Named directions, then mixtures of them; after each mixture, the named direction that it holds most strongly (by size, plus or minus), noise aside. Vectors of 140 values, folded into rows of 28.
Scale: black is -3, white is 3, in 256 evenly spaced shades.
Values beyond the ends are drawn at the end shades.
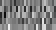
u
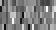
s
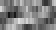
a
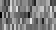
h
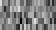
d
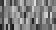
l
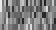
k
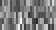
d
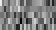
d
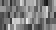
a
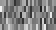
u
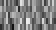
l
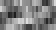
a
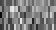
l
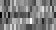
h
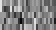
d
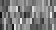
h
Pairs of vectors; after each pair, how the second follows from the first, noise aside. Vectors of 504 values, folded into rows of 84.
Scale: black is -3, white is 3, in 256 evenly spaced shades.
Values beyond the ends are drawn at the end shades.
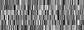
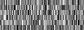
sign-scrambled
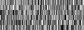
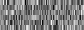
shuffled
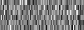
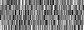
shuffled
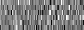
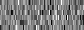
sign-scrambled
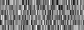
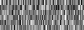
shuffled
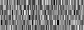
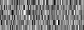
sign-scrambled
